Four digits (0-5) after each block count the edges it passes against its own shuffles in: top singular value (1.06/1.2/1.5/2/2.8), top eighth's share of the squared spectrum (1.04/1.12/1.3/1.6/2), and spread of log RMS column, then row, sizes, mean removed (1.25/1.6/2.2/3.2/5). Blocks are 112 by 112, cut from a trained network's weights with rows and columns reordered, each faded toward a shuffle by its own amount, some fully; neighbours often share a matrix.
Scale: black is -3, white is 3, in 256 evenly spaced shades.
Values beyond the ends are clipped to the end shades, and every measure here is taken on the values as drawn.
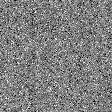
0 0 0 0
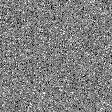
0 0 0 0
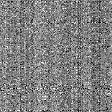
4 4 1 3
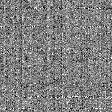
3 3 1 3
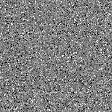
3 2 1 1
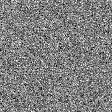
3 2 0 0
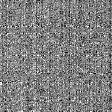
3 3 1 3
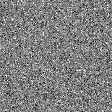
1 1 0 0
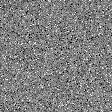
0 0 0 0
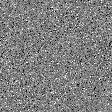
0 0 0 0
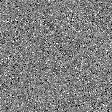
1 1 0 0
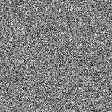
3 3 1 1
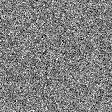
2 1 0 0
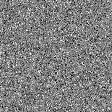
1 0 0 0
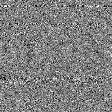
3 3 1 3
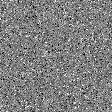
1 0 0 0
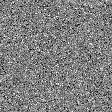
0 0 0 0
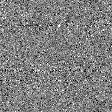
2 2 0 2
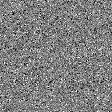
1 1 0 1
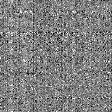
3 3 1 3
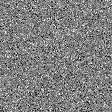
1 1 0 1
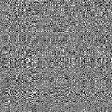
4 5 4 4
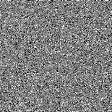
2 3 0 2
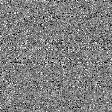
2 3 0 3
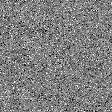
1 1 0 1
